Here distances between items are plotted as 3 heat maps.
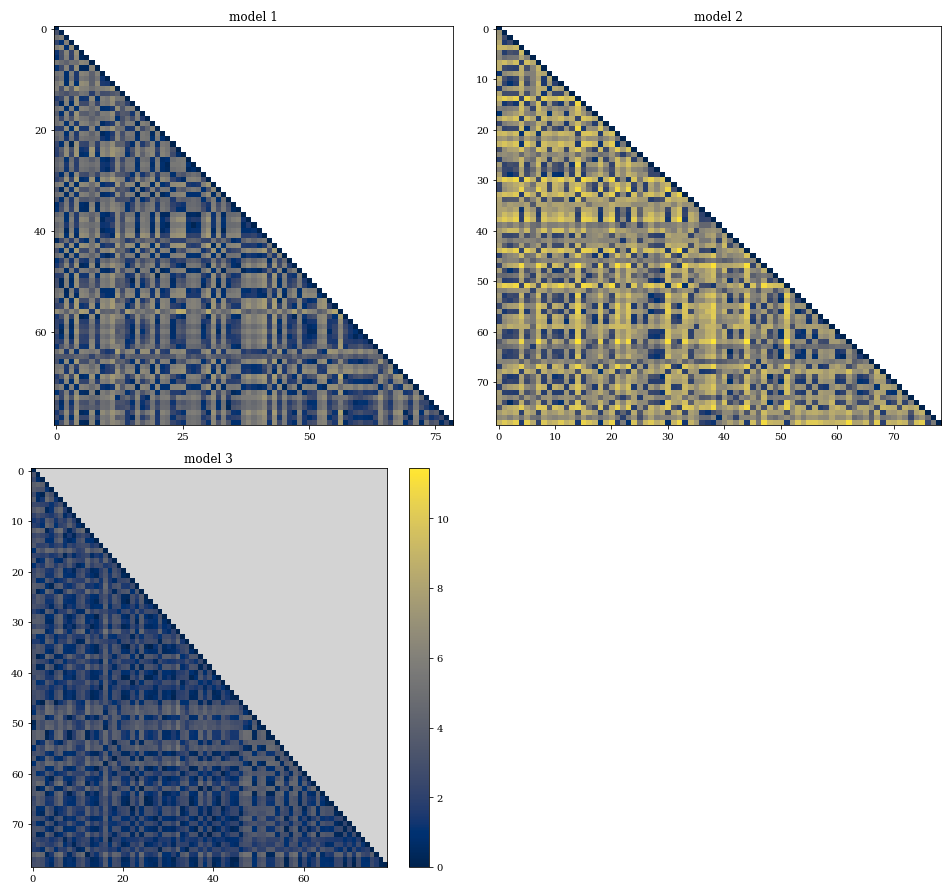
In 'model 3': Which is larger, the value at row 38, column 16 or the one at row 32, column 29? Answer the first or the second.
the first
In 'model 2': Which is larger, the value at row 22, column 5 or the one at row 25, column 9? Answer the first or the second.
the first
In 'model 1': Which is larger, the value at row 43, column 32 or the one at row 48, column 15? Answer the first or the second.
the first
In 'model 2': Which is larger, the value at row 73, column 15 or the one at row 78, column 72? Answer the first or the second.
the second
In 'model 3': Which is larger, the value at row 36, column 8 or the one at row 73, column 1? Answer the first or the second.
the second
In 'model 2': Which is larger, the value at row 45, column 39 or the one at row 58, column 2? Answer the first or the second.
the second
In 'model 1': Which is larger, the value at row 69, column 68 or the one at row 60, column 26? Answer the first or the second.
the first
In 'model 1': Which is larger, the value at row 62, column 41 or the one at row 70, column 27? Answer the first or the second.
the first
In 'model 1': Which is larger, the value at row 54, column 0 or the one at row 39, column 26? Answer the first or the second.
the first
